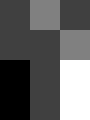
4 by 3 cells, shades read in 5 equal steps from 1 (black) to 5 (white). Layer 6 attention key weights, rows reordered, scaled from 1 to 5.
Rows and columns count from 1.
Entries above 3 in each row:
0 0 1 1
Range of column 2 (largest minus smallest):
1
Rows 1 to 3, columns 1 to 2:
2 3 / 2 2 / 1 2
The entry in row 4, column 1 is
1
